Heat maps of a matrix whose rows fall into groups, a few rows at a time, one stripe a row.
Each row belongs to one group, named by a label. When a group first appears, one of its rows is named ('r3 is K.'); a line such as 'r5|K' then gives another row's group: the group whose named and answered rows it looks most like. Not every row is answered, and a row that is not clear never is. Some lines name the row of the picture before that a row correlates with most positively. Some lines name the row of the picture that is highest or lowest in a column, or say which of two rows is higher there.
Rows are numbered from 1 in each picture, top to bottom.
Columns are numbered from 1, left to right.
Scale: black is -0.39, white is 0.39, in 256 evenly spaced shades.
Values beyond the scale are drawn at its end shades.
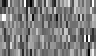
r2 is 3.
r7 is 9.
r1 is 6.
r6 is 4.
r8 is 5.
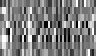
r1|4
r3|5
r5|9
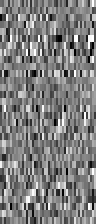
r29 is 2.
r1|5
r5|9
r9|5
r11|3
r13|6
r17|4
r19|2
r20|3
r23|6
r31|6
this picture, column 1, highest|24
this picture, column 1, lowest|3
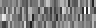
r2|4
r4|6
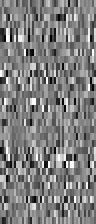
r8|6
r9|5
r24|5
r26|9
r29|3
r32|6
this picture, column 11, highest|6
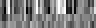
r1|2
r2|2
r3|6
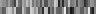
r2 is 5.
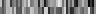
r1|2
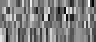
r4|4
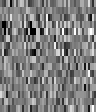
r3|9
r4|6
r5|3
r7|9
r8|3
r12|3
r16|5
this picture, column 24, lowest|14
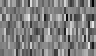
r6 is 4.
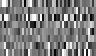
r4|3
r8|4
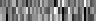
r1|4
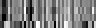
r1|6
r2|6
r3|6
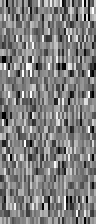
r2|5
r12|5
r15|4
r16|3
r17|6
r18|3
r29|2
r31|4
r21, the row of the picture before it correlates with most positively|2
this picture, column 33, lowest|10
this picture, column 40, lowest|29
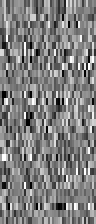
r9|5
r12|5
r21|9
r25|4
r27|6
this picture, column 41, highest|6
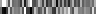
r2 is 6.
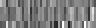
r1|9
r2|5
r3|5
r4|4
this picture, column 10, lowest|1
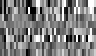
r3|3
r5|3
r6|2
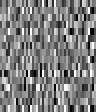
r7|5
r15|4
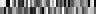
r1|9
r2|3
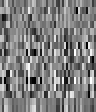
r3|6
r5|3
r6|9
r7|2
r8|3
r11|9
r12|3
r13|9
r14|5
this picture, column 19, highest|9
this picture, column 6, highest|11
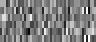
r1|9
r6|4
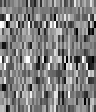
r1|3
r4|9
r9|2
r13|6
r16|9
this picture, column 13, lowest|3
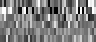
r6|3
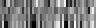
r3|3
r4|3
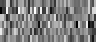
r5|9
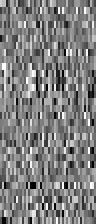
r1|9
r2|4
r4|9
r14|2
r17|4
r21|5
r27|3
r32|6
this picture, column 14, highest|12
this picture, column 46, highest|27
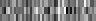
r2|2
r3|4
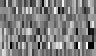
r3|2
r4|5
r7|2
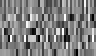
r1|4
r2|4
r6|9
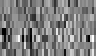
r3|3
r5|6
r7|6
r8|5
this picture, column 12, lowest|6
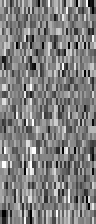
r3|4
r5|2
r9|6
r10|3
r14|6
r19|2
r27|3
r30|5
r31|6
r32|6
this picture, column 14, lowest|6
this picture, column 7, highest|27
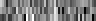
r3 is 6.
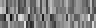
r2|9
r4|6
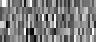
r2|4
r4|9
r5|6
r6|3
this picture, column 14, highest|1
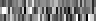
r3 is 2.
